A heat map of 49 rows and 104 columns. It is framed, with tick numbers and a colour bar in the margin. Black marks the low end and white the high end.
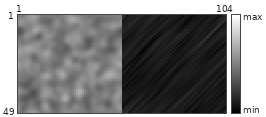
The table splits into one row of 2 panels. Panel 1,1: middling, blotchy. Panel 1,2: very low, slanting up to the right, faint in contrast.
